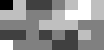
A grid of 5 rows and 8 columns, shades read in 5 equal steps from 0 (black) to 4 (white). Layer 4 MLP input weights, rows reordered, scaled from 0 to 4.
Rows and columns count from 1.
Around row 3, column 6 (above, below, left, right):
4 1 3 2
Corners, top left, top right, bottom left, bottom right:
0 3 4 2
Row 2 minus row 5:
-1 1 0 0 2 3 2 1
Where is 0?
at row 1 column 1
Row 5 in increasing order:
1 1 2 2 2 2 2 4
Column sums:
10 11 9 9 11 12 15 12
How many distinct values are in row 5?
3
